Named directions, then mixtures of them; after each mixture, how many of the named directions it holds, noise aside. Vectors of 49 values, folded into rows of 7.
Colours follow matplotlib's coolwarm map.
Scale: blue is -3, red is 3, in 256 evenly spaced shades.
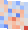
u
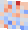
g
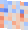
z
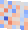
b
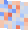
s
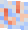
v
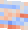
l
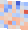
one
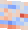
one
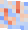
one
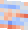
one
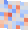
one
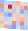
three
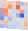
three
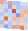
two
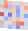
two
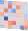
one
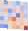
one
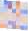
three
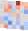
one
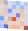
one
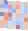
one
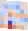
two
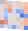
three
